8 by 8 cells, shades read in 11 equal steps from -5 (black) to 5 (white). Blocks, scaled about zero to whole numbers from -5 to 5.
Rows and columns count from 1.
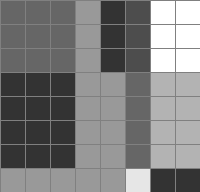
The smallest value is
-3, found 17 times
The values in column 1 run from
-3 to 1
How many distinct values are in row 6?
4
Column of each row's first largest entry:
7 7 7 7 7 7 7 6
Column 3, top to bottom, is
-1 -1 -1 -3 -3 -3 -3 1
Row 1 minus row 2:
0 0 0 0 0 0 0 0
